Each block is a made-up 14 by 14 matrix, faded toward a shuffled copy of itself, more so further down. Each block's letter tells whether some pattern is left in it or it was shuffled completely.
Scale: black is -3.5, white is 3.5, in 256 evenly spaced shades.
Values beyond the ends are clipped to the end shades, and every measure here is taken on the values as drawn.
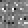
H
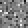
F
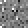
F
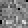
H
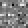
H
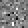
H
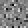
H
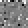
H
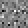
H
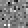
F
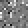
F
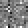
H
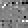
H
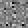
H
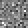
F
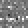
H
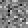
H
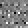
H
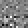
H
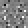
F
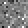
F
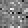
H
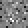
F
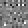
H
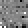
H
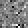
H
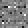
H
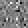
H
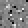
F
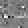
H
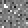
F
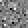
F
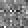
H
